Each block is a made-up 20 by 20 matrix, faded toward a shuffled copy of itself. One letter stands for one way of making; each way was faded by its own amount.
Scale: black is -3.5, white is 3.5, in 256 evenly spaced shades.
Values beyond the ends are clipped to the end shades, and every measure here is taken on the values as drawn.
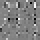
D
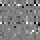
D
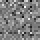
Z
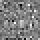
Z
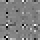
D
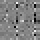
D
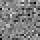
Z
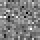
Z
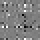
D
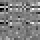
D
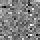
Z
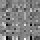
D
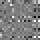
D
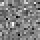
Z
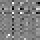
D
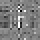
D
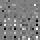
D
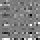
D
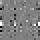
D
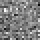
Z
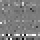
D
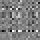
D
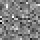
Z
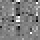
D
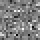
Z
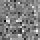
Z
